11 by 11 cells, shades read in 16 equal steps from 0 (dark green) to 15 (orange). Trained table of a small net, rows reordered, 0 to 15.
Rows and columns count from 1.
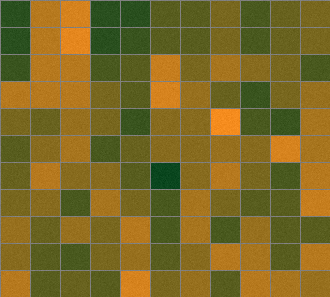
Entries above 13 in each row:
0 1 0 0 1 0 0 0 0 0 0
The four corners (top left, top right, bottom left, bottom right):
2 7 11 9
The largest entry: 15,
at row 5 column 8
